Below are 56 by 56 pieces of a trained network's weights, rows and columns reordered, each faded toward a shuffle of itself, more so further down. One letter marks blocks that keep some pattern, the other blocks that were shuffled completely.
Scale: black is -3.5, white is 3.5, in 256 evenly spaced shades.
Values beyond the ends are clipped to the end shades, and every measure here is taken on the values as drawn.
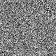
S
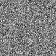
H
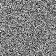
S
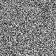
H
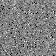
H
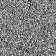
H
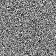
S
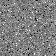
S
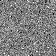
S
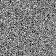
S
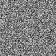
H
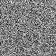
H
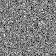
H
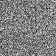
S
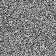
S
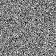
S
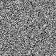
S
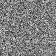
S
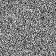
H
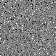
S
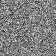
H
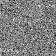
S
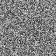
S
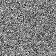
S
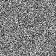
S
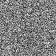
S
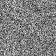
S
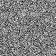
S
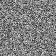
H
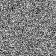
H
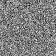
H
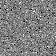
S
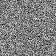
S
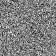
S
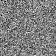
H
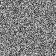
S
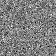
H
